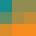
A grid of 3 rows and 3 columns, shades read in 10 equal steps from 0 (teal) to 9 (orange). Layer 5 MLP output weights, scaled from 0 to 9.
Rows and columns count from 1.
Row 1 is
0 5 5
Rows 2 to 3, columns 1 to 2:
3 6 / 8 9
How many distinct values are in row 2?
3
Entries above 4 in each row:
2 2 3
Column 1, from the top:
0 3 8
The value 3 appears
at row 2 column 1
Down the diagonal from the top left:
0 6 9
